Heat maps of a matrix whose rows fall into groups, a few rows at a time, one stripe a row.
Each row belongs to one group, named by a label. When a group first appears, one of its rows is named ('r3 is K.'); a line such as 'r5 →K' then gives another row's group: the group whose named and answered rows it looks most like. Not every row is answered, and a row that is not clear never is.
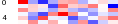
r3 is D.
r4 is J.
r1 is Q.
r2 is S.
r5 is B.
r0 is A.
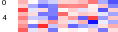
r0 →Q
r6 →J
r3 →Q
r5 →B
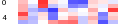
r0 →J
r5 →D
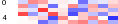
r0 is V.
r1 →A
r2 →J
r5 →Q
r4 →Q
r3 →B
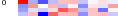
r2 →D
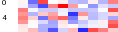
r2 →S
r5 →S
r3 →B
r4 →B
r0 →J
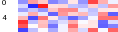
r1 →J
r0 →V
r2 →D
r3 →Q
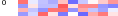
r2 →B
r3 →V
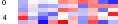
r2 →D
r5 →D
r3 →S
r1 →V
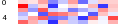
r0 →V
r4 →V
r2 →J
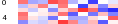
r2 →Q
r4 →S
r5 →D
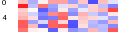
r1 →A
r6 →B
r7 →S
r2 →S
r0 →B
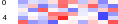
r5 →S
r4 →D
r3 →D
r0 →D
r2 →J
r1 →Q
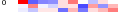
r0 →A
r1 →V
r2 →V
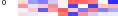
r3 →B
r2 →D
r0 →Q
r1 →B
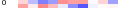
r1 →J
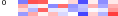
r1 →S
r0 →V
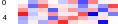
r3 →B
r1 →J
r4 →Q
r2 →A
